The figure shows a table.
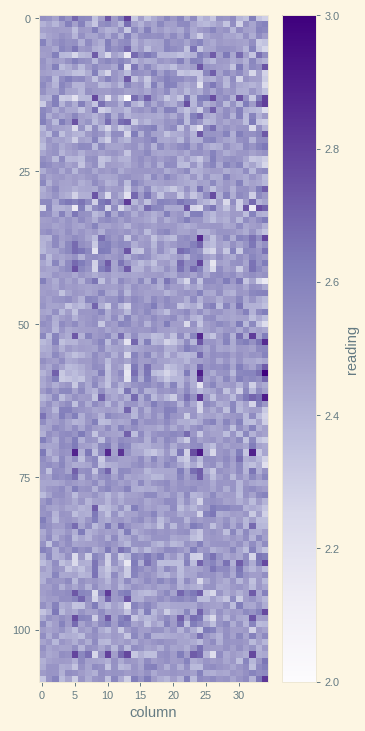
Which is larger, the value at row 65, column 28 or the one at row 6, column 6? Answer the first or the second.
the first
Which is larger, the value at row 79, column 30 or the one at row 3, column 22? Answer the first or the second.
the second
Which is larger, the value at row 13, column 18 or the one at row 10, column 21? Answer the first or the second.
the second
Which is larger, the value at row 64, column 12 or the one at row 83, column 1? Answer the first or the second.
the second
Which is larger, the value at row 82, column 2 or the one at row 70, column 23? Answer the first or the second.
the second
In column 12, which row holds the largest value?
71
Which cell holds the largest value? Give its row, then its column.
58, 34
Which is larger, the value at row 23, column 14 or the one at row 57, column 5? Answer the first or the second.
the first
